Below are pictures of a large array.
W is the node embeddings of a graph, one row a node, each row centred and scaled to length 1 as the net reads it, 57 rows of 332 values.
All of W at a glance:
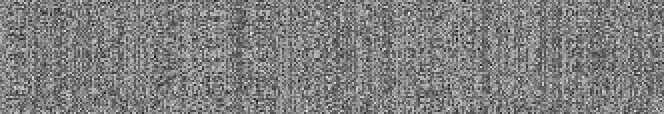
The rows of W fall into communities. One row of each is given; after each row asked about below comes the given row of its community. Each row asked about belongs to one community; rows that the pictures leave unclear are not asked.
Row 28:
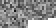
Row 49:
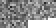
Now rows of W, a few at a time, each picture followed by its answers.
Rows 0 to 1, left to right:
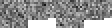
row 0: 49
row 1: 28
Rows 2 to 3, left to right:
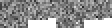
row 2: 49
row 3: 49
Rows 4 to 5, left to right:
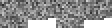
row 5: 28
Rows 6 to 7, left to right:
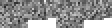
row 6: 28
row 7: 28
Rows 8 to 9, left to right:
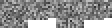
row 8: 49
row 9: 49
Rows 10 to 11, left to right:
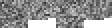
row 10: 49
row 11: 28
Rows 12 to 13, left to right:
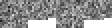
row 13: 28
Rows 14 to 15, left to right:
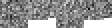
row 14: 49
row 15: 28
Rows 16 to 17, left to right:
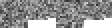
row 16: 49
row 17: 28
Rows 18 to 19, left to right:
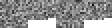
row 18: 28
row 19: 49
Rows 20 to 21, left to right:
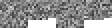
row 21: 28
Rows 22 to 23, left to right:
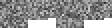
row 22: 49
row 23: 49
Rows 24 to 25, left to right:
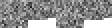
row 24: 28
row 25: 28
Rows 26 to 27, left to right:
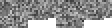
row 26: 28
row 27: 28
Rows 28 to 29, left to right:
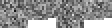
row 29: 49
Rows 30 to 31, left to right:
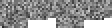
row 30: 49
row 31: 28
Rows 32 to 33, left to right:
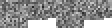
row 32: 28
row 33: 28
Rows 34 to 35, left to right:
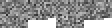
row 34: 28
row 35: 28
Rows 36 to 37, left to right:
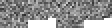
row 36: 49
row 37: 28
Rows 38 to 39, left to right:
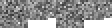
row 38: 49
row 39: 49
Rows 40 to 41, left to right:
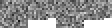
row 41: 28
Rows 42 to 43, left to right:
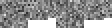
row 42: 49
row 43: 49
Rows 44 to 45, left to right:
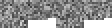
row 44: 28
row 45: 49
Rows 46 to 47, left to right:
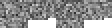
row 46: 28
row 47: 49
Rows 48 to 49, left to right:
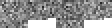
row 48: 28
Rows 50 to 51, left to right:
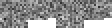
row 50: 49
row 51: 28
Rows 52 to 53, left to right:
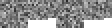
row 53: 49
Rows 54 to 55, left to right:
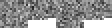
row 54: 28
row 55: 49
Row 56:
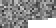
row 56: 28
